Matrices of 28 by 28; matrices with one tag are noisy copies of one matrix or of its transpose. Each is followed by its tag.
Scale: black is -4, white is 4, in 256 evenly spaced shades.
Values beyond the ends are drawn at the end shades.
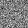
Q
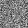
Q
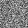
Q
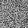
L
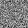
Q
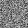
Q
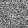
L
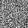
L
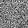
L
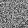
L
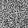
L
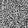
L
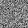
Q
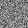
Q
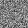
Q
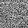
L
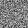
Q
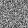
Q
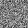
Q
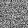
L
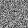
Q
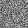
Q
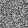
Q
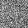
L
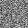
Q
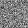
Q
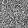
L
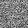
L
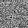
L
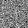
L
